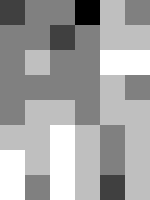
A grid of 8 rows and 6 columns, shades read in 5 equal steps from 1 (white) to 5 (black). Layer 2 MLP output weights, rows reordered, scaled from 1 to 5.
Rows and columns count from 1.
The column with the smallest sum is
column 6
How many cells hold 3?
19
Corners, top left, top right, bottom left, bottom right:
4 3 1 2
